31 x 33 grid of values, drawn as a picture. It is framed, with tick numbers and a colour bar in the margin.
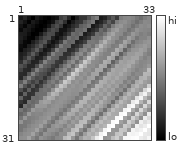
Ninth with the highest average: bottom right. Slope: up to the bottom right. Grain: diagonal, up to the right. Ninth with the lowest average: top left. Lone odd cells: none. Mirror symmetry: none. Roughest part: bottom right.
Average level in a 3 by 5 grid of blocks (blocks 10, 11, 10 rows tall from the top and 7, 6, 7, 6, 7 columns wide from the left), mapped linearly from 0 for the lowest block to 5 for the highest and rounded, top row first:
01233 | 13334 | 33445
